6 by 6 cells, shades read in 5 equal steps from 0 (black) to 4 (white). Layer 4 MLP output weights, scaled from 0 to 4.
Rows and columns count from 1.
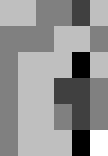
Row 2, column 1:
2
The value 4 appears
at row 6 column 6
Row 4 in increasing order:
1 1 2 2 3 3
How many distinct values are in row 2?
2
